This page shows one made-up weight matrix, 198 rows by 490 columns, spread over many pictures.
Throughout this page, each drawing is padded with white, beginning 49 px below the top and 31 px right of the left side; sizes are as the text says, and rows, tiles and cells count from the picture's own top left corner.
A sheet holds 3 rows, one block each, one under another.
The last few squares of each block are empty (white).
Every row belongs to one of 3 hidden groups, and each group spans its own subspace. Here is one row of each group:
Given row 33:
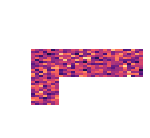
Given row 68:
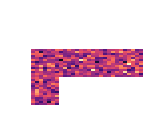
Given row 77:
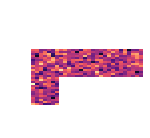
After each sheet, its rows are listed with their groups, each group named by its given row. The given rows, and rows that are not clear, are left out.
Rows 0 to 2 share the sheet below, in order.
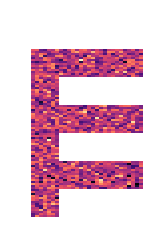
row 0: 68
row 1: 68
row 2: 68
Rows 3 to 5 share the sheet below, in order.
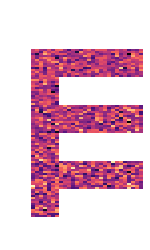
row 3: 77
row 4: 68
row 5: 33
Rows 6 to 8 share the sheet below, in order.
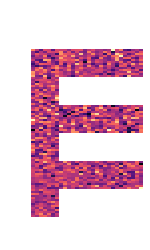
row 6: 33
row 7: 33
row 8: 68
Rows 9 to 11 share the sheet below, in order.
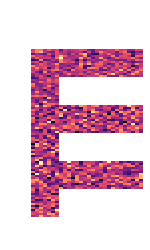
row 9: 77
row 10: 77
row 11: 77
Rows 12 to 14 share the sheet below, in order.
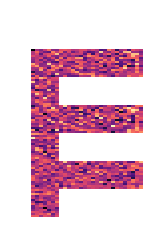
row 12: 68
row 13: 68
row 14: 68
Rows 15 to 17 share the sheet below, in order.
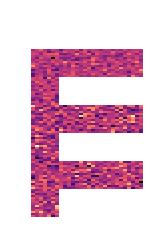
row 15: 33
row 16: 68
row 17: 33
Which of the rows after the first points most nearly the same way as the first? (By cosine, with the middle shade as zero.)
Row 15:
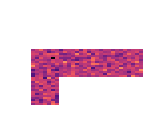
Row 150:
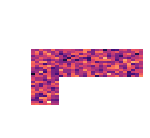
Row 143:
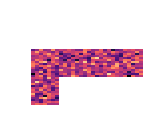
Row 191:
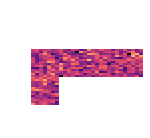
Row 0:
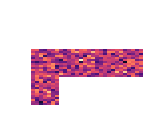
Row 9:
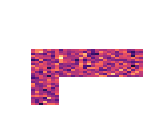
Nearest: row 143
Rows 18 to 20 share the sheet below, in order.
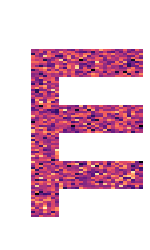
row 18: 68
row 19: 33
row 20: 68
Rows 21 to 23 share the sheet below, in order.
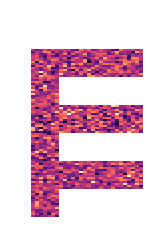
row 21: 33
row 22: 33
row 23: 68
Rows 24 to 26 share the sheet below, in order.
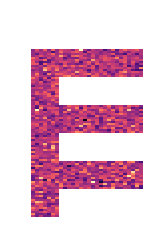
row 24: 77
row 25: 77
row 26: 68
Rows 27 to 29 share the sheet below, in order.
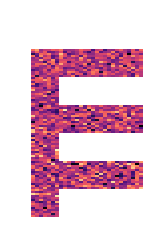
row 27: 77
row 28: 33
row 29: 68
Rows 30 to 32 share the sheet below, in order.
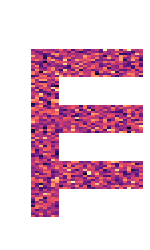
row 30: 33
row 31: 33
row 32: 33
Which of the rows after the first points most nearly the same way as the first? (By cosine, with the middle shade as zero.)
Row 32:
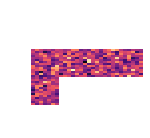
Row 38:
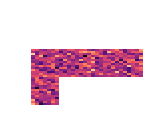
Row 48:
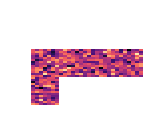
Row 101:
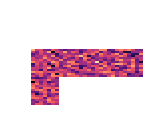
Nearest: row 48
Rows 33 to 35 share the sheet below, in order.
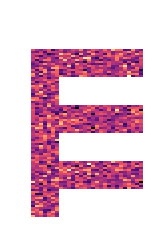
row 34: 77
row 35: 33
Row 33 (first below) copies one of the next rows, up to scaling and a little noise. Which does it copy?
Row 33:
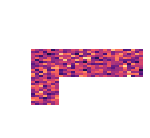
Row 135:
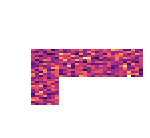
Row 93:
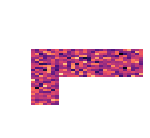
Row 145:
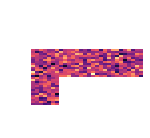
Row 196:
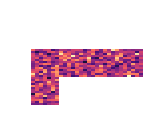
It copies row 135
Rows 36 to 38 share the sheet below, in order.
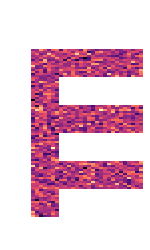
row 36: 33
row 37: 77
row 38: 68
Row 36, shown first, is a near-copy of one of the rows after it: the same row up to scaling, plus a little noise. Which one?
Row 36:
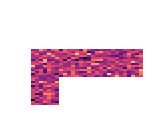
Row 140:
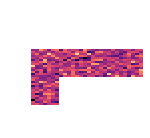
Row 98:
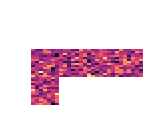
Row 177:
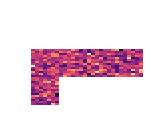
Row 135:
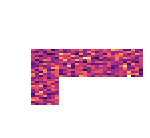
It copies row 140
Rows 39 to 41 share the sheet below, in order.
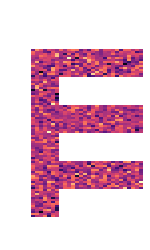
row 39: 33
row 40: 68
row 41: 33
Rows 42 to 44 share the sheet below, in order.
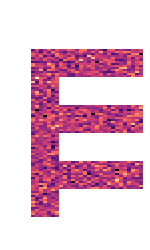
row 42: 68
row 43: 77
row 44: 33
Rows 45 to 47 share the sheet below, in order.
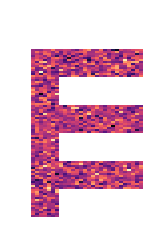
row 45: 33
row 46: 68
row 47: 77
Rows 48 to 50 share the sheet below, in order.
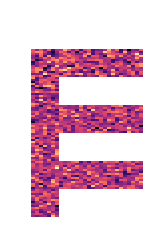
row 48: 77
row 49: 33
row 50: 33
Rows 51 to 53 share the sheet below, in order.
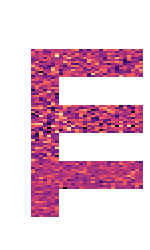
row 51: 33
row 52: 77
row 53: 68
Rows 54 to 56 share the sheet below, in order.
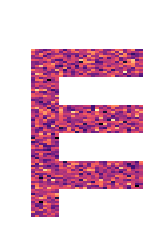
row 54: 68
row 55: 77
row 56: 68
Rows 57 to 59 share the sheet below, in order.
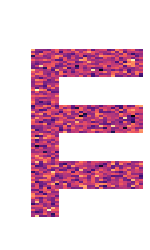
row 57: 68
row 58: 68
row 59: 77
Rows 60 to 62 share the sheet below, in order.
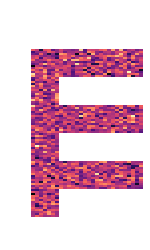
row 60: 33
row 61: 68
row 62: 68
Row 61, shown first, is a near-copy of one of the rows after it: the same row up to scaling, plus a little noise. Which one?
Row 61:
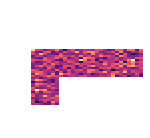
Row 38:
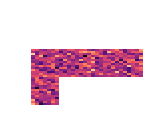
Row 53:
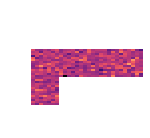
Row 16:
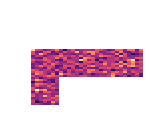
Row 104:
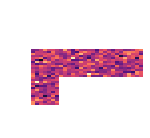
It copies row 16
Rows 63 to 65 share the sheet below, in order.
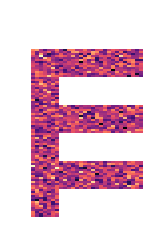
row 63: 68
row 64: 68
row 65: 68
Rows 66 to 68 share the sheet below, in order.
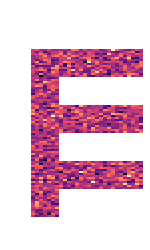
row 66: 33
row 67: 77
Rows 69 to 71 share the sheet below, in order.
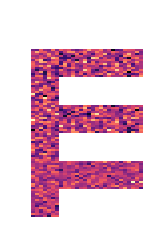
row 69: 33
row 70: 33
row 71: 33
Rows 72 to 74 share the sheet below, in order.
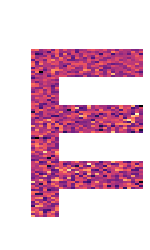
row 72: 77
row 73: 68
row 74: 33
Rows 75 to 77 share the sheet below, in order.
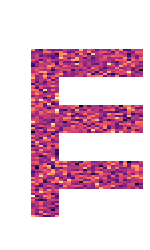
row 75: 33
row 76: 33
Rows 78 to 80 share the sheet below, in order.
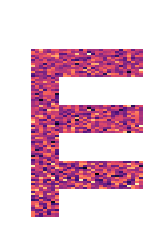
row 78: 33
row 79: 33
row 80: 68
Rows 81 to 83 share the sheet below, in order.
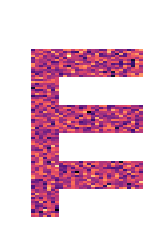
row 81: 68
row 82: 68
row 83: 33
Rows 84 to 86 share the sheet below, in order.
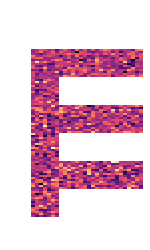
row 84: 68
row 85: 77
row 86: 33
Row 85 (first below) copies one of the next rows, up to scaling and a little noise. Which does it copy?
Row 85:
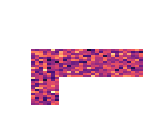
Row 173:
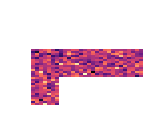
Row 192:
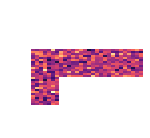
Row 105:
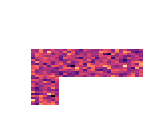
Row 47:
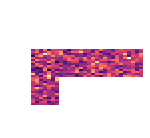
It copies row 192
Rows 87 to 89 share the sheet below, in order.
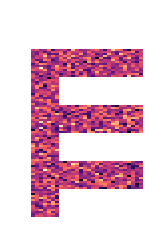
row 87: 33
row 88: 33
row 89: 68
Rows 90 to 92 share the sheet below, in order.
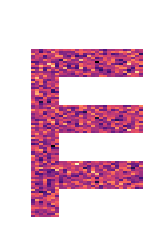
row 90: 68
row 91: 68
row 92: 77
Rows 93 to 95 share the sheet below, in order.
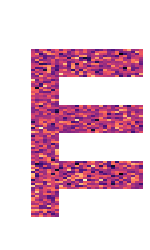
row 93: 33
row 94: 33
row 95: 77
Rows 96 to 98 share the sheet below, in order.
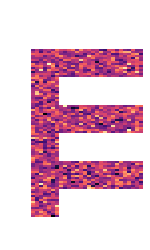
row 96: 68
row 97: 68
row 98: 33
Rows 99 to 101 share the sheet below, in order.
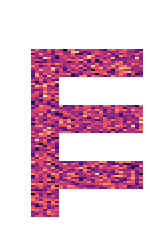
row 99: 68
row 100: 77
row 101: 68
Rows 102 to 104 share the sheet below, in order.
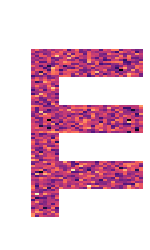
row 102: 33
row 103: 68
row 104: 68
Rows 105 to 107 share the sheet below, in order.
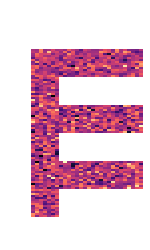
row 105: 77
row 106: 33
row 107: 68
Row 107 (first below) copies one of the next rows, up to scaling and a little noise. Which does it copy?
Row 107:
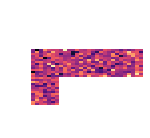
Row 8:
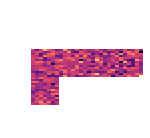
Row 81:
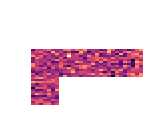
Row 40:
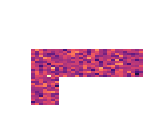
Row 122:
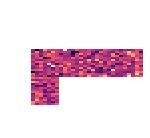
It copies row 122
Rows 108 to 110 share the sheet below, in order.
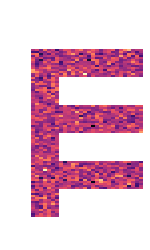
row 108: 77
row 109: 68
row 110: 68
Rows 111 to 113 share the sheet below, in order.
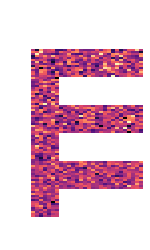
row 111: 77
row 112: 68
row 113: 68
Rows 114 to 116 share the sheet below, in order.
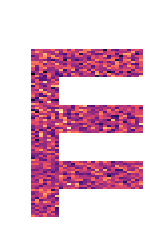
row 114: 33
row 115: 77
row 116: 77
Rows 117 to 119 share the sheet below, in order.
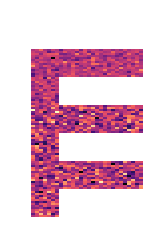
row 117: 33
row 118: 68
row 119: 68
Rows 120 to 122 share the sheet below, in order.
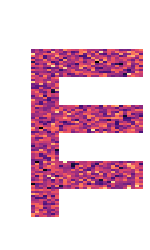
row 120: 68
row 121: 33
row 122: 68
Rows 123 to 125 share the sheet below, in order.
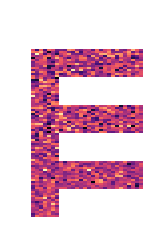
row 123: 77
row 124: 77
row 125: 68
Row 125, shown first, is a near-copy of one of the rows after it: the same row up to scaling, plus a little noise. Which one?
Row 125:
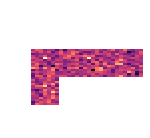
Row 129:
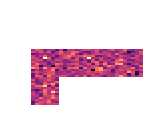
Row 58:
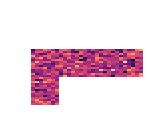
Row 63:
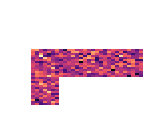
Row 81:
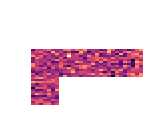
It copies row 129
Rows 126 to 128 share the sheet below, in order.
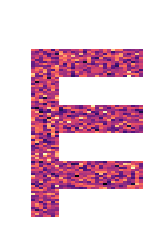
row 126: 33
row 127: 77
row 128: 68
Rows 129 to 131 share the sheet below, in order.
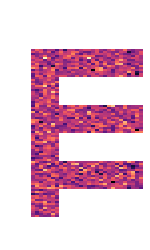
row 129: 68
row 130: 68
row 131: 68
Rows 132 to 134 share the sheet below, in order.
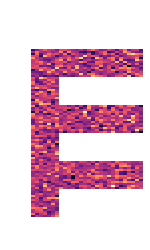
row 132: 68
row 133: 68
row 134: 77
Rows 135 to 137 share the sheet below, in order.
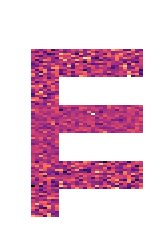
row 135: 33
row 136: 68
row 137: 33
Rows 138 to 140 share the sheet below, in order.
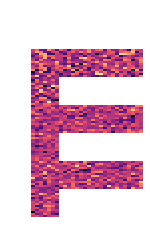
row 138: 33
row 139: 68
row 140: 33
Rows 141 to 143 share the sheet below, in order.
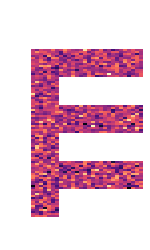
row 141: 33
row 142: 68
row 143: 33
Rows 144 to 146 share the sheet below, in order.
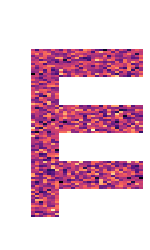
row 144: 33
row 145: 33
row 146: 77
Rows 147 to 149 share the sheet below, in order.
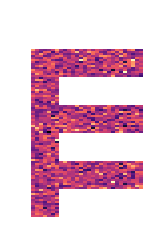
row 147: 68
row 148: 77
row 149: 68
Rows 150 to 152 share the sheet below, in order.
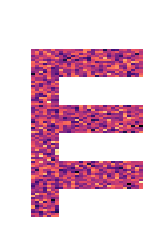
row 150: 33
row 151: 33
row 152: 33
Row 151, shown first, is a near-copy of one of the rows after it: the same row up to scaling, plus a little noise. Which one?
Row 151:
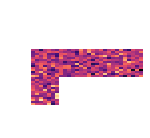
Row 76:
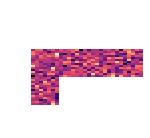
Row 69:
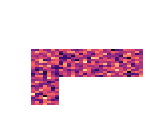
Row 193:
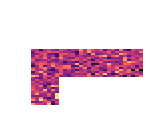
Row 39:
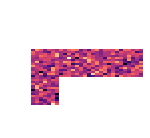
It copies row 193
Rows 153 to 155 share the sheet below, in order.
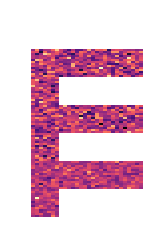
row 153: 77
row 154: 68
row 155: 33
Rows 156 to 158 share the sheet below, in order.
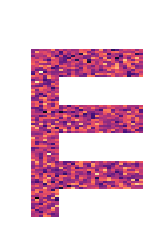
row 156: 33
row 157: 77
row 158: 77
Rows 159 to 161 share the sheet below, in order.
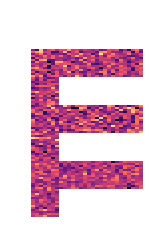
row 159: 77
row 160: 68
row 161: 33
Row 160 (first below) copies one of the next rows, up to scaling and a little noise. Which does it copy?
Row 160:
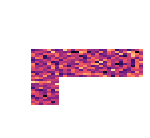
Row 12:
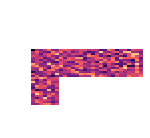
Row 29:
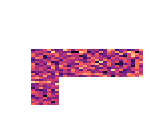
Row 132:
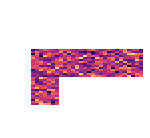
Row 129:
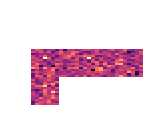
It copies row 29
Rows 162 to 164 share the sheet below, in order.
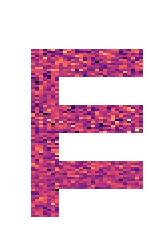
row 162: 77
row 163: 68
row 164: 77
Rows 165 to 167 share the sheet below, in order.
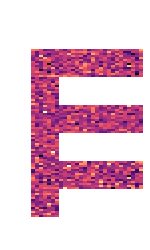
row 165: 68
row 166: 77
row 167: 68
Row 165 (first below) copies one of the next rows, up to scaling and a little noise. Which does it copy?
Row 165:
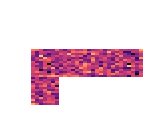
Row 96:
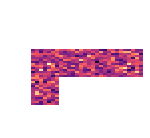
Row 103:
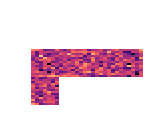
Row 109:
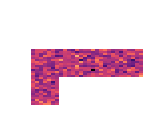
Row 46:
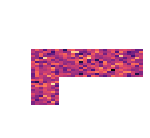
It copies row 103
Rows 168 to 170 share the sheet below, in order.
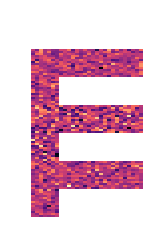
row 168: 77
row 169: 33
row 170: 77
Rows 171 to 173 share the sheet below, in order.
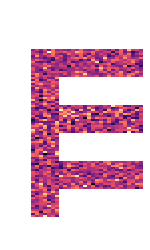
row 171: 77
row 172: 33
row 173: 77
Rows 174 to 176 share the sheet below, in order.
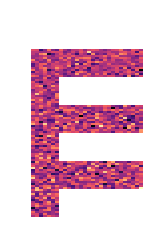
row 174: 33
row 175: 68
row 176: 68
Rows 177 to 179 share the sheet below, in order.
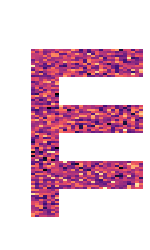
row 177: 33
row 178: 77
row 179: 68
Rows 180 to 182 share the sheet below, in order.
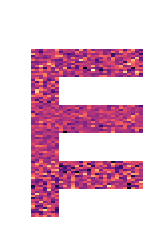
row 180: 68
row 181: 68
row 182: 33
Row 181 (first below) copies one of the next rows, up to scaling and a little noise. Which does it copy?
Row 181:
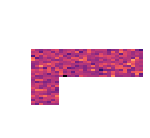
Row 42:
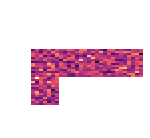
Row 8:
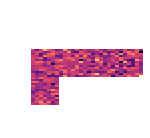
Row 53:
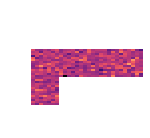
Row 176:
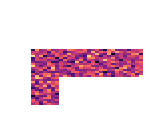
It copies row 53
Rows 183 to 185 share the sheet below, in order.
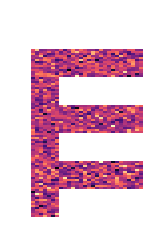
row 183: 68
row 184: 68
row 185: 33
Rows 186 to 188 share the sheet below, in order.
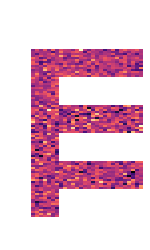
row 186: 77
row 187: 33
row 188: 68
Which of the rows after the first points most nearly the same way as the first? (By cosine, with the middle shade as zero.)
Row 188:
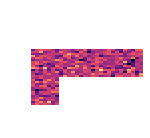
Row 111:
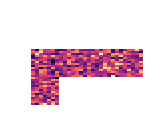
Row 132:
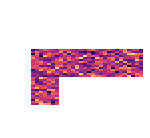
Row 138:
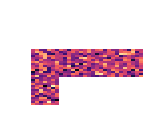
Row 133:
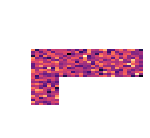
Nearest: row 132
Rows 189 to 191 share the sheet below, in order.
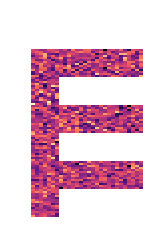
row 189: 33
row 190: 77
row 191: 77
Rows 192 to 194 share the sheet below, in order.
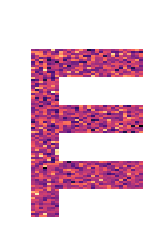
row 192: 77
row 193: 33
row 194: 77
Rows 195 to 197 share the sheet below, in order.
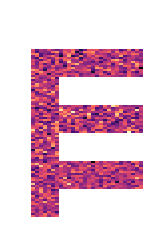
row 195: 77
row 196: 33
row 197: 77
